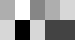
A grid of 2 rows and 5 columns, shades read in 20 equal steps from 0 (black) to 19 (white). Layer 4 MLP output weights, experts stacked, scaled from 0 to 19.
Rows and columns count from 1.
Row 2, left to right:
16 0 16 5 5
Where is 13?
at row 1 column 1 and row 1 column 4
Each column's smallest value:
13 0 10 5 5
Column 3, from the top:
10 16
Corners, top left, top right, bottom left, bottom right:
13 16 16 5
